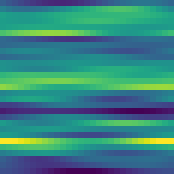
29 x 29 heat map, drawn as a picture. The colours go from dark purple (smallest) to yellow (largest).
The ninth with the lowest average is the bottom middle. Stripes running across repeat 3 times from top to bottom. Streaks run across, left to right.
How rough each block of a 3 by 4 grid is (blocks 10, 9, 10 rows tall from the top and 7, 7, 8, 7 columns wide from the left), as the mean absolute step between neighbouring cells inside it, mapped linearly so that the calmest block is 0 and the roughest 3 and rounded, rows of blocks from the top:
1 2 1 0 / 1 1 1 1 / 2 2 3 3
